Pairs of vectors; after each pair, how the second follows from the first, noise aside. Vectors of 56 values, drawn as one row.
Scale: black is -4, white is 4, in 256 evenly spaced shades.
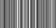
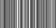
copied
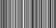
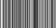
shuffled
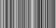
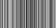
shuffled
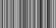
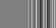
partly zeroed
